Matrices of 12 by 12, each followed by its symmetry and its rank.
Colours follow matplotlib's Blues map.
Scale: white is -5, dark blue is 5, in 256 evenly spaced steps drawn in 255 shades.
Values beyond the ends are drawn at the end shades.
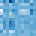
antisymmetric, rank two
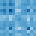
symmetric, rank two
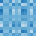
neither, rank one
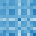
symmetric, rank two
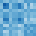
symmetric, rank two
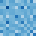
symmetric, rank two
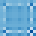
symmetric, rank one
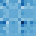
symmetric, rank two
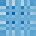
symmetric, rank one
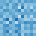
antisymmetric, rank two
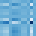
neither, rank one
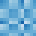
symmetric, rank one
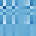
neither, rank one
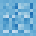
antisymmetric, rank two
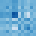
symmetric, rank two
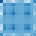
symmetric, rank one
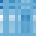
neither, rank one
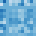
antisymmetric, rank two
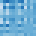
antisymmetric, rank two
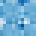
antisymmetric, rank two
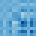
symmetric, rank two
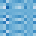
neither, rank one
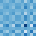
symmetric, rank one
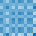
symmetric, rank one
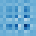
symmetric, rank one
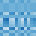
neither, rank one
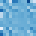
antisymmetric, rank two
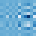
neither, rank one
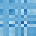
symmetric, rank one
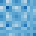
symmetric, rank two
